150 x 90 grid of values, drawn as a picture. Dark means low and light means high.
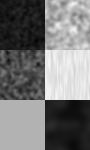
The table splits into 3 rows of 2 panels. Panel 1,1: very low, blotchy, faint in contrast. Panel 1,2: high, blotchy. Panel 2,1: low, blotchy. Panel 2,2: very high, streaked downward, faint in contrast. Panel 3,1: high, flat. Panel 3,2: very low, smooth, faint in contrast.
